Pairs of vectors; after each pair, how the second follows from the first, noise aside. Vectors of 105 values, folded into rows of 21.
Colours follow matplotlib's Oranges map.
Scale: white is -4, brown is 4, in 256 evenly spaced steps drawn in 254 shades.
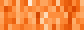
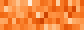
sign-scrambled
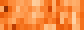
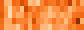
reversed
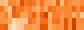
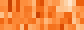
reversed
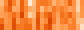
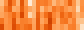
copied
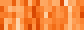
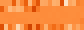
partly zeroed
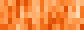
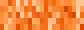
sign-scrambled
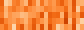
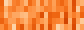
copied
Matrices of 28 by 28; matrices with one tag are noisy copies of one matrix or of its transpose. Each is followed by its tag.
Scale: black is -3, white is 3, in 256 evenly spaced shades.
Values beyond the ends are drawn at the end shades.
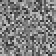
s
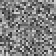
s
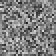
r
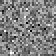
r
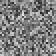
s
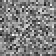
r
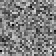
s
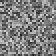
r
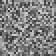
r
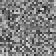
s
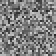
s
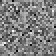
r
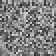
r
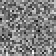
s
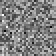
s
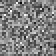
r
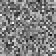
s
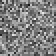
r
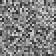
r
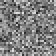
s
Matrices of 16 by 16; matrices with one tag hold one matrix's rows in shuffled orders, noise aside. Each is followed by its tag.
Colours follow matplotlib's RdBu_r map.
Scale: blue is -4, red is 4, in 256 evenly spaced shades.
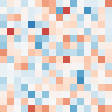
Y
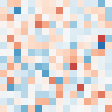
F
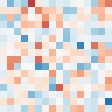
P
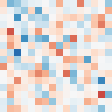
F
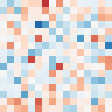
P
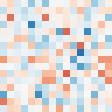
Y
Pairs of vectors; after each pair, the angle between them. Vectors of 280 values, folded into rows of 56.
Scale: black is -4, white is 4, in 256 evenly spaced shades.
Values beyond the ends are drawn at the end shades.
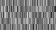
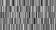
orthogonal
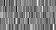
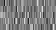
nearly parallel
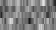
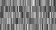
partly aligned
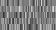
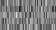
nearly opposite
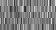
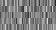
partly opposed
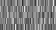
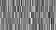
orthogonal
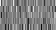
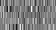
partly opposed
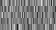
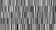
nearly parallel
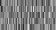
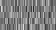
nearly opposite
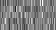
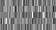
orthogonal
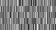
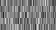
partly aligned
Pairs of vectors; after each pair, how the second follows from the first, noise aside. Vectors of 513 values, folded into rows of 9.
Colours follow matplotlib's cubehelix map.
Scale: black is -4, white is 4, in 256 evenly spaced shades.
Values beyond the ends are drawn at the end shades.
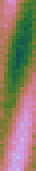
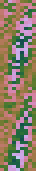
sign-scrambled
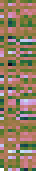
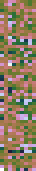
sign-scrambled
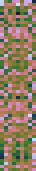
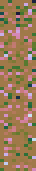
partly zeroed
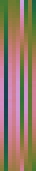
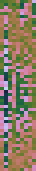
sign-scrambled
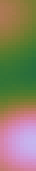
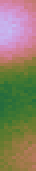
reversed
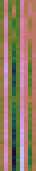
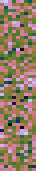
shuffled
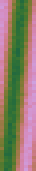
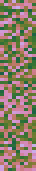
shuffled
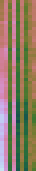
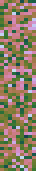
shuffled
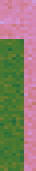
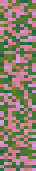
shuffled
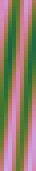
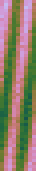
reversed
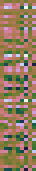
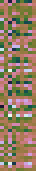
reversed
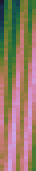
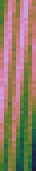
reversed
